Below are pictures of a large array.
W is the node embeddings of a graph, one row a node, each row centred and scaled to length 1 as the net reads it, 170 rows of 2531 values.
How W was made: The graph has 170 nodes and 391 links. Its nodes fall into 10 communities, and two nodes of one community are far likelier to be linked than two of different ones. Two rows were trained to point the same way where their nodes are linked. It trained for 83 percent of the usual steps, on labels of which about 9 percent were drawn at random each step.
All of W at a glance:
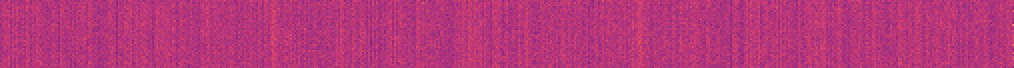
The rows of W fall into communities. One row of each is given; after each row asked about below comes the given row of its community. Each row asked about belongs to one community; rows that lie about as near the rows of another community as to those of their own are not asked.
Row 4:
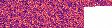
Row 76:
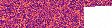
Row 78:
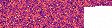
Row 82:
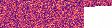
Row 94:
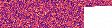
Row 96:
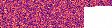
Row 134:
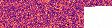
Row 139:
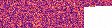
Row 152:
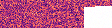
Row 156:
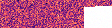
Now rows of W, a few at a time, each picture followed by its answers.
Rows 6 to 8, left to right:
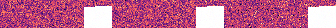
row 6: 4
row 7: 78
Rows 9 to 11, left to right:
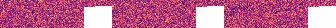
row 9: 134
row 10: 78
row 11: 152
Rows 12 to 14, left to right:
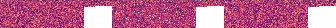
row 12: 139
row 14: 156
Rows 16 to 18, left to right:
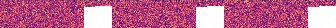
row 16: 96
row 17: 156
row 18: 156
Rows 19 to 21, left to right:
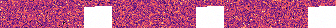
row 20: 94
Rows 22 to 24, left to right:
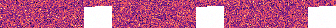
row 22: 82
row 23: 94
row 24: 4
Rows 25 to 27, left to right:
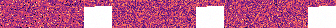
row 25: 82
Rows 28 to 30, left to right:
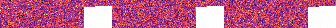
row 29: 76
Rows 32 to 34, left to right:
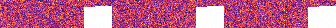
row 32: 76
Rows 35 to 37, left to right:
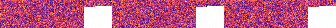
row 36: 94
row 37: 152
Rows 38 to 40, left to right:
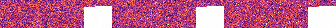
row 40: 78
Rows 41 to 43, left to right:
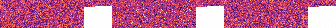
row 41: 156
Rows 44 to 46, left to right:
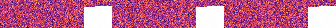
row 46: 134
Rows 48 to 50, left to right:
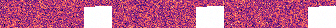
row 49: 96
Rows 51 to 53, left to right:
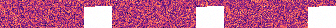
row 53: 156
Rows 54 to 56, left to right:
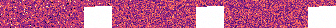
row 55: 76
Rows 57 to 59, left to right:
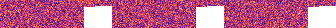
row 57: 76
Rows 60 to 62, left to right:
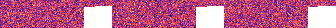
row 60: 4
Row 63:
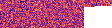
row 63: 134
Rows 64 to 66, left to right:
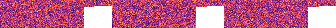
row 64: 4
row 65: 156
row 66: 82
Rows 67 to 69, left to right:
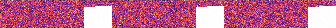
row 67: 156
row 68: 4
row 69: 94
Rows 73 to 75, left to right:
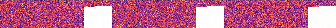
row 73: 134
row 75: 139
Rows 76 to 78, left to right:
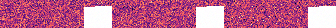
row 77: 152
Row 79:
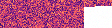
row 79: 82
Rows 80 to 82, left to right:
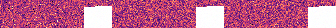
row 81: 134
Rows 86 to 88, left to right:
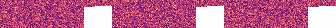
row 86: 96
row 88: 76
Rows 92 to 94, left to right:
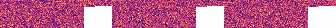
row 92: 76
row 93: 139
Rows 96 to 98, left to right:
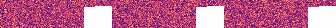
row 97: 152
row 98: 76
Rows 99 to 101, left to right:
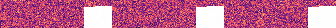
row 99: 76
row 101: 139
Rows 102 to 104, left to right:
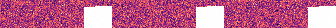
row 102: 96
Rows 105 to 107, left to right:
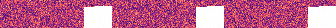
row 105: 134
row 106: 156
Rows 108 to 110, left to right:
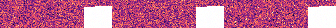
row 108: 96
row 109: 76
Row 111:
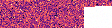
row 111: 152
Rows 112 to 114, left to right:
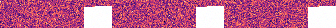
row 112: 152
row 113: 94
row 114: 82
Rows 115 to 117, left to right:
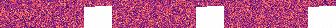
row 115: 4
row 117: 78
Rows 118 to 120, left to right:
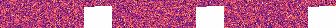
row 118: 134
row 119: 152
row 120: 152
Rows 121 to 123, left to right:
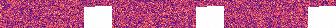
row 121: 156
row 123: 78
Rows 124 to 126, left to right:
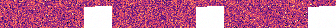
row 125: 96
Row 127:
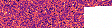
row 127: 156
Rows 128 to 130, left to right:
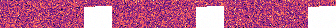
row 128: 139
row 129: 152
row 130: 139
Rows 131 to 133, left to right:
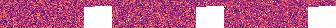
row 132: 134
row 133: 82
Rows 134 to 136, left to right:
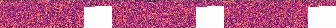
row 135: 78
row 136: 82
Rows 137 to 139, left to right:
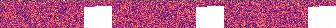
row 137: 78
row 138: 94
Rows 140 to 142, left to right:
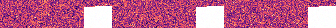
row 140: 134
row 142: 134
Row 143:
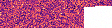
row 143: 96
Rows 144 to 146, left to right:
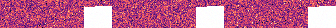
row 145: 4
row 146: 76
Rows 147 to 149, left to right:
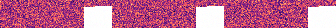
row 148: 76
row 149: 94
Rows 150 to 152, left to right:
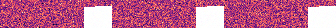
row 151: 76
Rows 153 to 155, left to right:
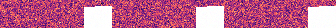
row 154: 156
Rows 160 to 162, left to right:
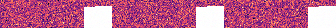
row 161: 78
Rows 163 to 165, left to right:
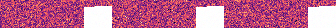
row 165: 4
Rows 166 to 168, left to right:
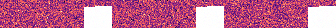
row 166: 156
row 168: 94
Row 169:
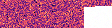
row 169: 152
